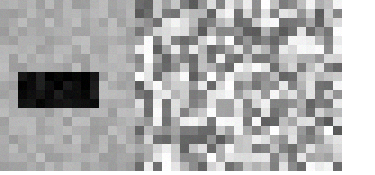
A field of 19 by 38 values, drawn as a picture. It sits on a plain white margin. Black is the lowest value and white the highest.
Odd patch: lower, in the middle left. Seam: vertical, 40% of the way across, the left part calmer. Stripes: none. Odd rows or columns: none. Ninth with the lowest average: middle left.
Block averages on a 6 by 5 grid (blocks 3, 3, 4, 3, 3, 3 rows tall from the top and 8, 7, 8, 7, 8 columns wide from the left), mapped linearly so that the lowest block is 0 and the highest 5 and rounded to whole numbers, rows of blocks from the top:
44344 / 44434 / 12444 / 02454 / 44344 / 44454
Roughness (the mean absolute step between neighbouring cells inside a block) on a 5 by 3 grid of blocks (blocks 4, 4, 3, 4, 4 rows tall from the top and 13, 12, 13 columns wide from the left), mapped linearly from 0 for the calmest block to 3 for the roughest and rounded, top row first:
0 2 3 / 0 2 2 / 1 3 2 / 1 2 3 / 0 2 2
